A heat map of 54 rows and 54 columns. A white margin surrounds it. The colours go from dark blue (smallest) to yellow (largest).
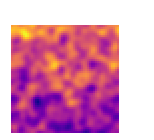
There is an overall slope up to the top. The top left is the ninth with the highest average. There are no lone odd cells. The texture is blotchy.
